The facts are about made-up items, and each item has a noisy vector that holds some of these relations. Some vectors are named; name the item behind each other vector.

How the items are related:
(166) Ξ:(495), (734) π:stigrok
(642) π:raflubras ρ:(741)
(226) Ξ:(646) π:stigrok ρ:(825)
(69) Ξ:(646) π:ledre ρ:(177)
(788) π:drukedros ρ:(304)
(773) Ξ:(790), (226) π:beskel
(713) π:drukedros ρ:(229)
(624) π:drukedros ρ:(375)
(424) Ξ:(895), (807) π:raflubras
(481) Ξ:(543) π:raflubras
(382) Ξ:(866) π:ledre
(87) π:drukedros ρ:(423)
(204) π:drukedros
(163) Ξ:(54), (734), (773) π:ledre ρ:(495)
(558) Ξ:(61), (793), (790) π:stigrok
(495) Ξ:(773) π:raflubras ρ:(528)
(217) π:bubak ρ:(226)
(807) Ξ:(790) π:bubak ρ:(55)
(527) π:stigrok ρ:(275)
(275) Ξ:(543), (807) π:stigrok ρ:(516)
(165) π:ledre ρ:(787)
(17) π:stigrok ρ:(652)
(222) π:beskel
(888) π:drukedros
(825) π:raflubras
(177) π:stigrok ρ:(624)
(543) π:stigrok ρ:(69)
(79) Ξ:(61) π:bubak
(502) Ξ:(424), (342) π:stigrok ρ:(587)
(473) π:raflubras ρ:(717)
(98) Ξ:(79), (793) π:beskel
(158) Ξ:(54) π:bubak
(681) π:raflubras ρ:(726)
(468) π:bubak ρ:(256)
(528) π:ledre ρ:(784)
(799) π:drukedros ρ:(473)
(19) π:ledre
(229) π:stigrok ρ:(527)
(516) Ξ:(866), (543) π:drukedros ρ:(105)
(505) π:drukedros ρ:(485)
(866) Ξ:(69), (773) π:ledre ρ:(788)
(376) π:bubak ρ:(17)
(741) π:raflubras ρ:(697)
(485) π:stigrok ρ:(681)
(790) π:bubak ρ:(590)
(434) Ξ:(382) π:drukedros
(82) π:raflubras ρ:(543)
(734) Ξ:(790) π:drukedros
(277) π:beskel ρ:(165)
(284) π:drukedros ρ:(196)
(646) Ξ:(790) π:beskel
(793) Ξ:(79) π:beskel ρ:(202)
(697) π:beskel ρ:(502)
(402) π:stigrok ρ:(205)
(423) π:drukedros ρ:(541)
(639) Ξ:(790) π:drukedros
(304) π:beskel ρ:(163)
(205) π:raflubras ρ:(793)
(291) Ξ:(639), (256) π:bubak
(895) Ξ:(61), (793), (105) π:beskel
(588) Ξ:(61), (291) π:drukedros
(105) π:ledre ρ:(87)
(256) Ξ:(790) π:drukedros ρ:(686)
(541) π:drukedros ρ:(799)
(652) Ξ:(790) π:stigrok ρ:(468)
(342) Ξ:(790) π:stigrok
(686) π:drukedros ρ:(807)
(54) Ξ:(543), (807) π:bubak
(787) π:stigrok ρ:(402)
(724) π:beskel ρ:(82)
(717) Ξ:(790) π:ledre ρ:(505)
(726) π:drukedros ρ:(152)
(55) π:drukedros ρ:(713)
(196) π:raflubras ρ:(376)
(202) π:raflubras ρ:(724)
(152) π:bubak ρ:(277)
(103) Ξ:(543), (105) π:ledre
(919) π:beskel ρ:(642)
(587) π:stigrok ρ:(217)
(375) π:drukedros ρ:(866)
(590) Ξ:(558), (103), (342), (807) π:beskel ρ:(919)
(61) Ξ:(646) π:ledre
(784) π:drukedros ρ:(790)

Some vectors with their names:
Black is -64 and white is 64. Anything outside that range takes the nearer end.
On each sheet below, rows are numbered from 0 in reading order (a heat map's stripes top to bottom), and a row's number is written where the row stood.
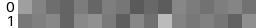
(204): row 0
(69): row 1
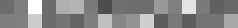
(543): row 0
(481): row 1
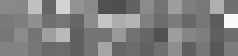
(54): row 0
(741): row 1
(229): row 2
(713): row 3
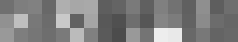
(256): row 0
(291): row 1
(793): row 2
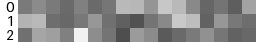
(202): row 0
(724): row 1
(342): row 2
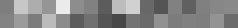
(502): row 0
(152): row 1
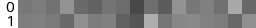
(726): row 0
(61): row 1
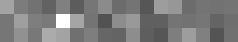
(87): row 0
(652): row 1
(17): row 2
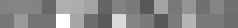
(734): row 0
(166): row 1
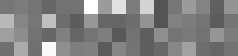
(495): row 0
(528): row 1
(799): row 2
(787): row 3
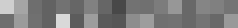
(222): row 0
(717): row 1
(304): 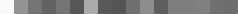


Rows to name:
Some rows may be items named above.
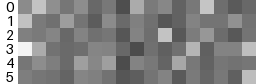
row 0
(177)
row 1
(784)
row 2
(866)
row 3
(697)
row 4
(639)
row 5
(382)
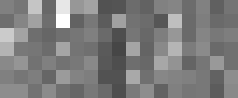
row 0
(807)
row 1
(275)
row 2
(222)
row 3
(79)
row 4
(277)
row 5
(61)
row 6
(19)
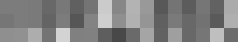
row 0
(196)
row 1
(196)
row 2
(158)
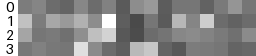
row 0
(588)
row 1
(790)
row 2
(773)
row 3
(558)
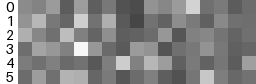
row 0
(105)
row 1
(291)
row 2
(528)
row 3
(342)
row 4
(196)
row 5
(485)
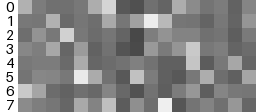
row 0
(646)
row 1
(424)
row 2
(165)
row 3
(105)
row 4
(516)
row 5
(226)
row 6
(222)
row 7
(163)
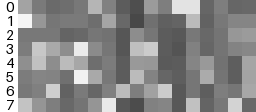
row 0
(793)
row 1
(919)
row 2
(434)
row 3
(502)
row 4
(587)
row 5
(226)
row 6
(481)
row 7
(590)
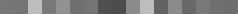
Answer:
(103)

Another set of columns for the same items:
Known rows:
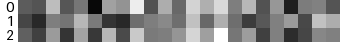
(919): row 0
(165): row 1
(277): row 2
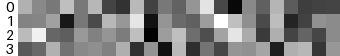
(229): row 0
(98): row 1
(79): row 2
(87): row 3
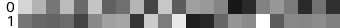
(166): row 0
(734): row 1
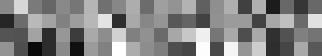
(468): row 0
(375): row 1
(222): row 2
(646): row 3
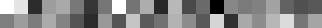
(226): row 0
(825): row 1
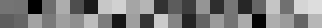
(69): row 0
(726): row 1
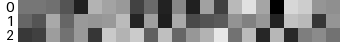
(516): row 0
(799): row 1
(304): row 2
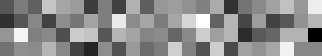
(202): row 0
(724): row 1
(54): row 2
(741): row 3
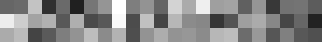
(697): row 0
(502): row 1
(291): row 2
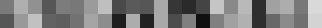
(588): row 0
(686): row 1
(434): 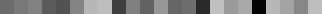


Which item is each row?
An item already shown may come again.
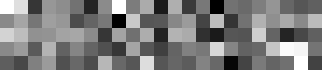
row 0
(226)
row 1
(196)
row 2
(17)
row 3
(481)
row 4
(163)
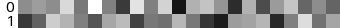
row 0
(543)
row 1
(784)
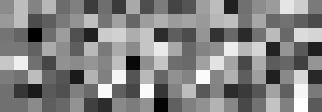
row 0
(424)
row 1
(291)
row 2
(69)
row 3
(790)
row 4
(79)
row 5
(590)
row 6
(866)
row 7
(103)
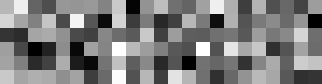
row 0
(79)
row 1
(275)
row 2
(528)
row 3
(646)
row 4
(61)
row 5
(587)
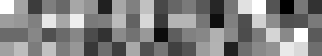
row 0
(652)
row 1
(177)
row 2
(103)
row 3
(424)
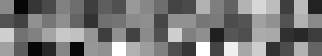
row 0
(717)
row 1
(19)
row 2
(485)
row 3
(646)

